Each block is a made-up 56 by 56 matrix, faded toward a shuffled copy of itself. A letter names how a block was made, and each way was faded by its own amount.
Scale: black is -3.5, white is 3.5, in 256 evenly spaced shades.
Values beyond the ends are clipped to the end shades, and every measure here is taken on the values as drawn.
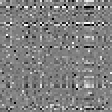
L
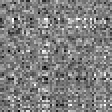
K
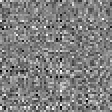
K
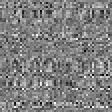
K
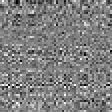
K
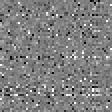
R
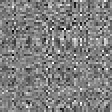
K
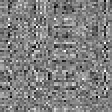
K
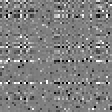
L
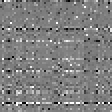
L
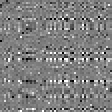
L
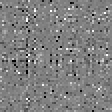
R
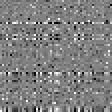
L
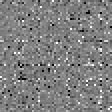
R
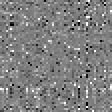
R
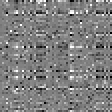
L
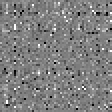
R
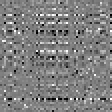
L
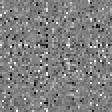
R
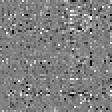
R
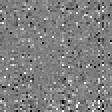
R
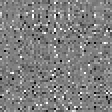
R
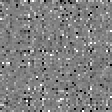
R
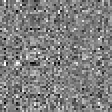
K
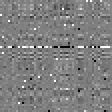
L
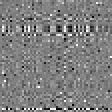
L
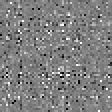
R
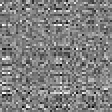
K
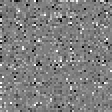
R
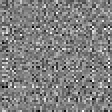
K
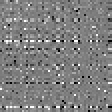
L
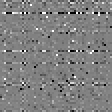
L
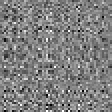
K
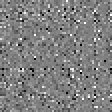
R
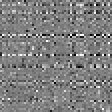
L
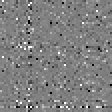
R
